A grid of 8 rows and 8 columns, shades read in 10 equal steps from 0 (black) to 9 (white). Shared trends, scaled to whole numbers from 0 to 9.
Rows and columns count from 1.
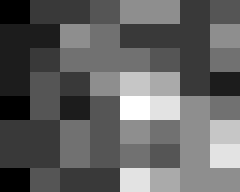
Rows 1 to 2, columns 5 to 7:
5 5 2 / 2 2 2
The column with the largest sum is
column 5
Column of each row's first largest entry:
5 3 3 5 5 8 8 5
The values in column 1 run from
0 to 2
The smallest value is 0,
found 3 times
